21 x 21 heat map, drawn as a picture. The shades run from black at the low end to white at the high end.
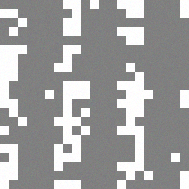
No single row or column stands out from its neighbours. The top right is the smoothest part. Overall the values sit about 60% of the way up the scale. Upright stripes repeat 3 times across the table. There is no overall slope.
